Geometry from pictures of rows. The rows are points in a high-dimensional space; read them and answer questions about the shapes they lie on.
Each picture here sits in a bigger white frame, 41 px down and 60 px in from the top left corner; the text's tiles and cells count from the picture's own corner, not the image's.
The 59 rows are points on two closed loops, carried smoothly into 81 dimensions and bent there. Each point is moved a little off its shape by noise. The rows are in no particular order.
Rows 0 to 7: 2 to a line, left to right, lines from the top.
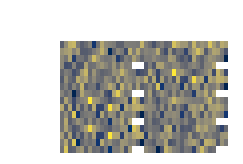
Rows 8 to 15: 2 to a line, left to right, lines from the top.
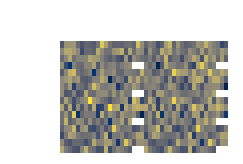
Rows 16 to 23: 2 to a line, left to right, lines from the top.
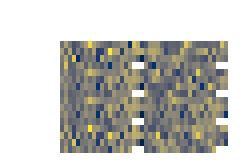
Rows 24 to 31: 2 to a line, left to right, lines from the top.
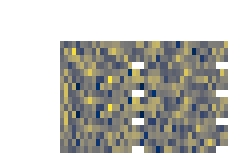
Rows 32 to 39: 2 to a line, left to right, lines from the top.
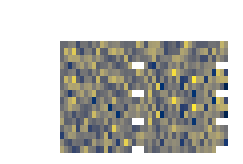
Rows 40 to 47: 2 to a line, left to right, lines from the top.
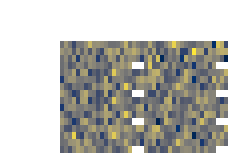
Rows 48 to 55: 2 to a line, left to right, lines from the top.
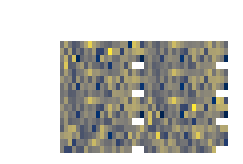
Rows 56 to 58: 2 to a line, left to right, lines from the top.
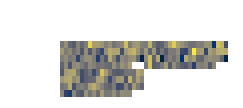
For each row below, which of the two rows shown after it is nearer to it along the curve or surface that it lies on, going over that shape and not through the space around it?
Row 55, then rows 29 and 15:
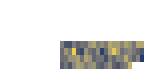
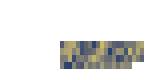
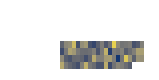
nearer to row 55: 29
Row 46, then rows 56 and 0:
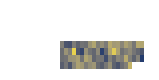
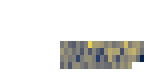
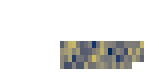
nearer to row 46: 56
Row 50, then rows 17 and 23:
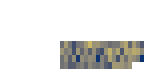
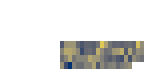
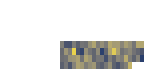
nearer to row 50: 23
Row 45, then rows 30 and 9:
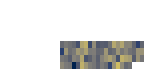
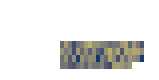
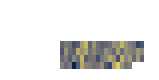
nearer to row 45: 9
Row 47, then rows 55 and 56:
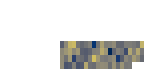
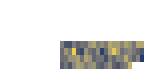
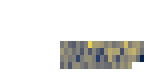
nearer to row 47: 55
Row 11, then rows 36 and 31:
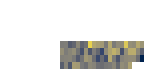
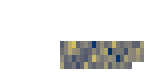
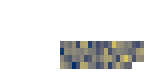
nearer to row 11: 31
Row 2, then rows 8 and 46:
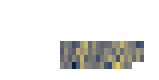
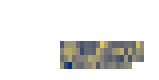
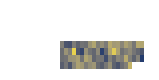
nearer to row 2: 46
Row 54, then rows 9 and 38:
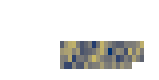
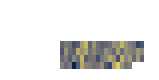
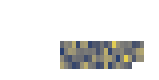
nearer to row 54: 38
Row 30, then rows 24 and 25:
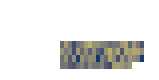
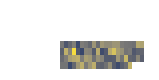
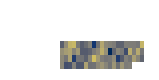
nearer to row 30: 24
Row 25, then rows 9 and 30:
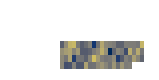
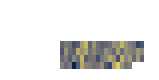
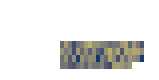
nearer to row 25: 9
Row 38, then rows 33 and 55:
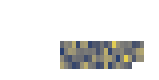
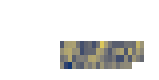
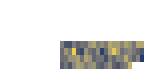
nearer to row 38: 33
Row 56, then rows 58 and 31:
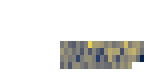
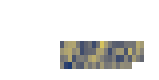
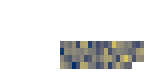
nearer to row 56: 31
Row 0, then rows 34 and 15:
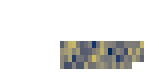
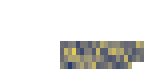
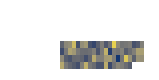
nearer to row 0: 15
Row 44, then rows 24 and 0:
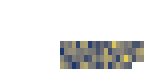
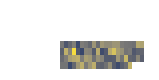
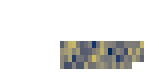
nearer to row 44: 0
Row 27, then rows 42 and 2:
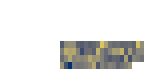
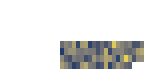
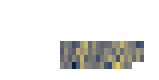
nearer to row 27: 42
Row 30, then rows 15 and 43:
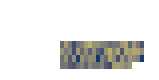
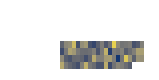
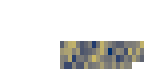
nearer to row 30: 15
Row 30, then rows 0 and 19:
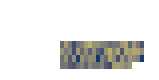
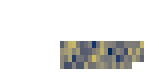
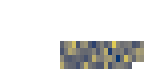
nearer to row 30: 19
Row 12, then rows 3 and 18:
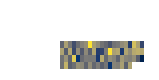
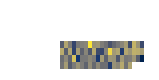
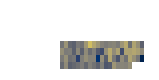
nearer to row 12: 3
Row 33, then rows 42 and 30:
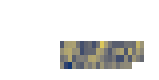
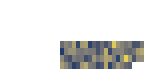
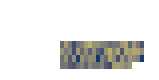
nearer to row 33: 42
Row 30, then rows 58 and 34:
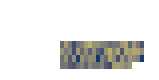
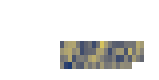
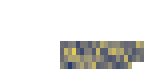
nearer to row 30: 34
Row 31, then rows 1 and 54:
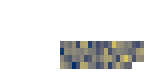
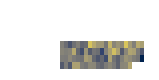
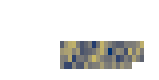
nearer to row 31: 54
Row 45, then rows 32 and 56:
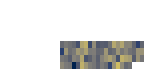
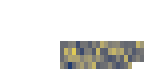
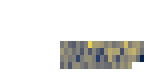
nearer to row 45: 56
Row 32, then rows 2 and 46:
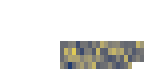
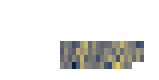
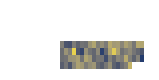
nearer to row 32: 46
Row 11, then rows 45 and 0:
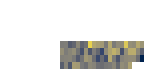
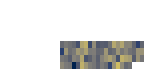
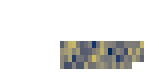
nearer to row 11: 45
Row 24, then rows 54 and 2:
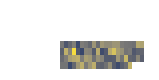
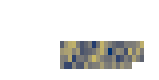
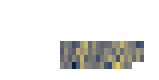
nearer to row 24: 54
